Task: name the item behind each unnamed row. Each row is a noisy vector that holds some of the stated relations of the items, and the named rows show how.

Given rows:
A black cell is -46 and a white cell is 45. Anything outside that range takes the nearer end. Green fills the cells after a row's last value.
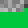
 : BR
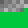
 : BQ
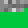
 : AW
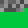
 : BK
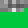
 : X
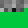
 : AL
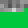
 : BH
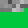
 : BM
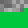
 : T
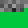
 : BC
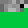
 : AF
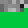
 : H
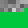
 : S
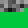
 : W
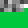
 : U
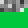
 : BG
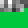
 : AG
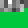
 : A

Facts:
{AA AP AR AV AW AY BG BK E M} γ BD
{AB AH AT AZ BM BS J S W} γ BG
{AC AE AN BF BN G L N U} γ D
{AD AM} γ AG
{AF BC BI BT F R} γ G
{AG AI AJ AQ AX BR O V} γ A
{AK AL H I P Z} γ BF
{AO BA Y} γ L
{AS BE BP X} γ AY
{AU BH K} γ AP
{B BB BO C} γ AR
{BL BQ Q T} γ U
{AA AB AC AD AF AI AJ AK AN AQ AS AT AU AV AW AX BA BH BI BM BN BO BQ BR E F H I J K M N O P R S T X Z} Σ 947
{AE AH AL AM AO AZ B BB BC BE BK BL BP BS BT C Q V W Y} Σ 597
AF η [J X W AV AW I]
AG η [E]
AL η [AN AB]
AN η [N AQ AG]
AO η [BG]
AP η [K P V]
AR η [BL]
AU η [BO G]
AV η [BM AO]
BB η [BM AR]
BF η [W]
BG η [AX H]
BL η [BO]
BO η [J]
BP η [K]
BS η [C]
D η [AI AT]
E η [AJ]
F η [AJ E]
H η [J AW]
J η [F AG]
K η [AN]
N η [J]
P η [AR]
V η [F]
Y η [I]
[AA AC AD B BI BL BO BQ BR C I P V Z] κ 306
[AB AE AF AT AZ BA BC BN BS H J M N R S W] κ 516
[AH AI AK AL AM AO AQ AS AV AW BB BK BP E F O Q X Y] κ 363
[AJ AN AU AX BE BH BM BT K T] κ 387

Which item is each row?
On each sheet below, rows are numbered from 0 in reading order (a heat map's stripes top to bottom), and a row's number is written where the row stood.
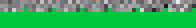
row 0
AA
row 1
F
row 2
AN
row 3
N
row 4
P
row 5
AM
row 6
AI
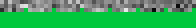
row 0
G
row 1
O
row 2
I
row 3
AU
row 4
AV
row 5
BL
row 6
BE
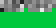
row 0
AR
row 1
AS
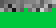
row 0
BT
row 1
AT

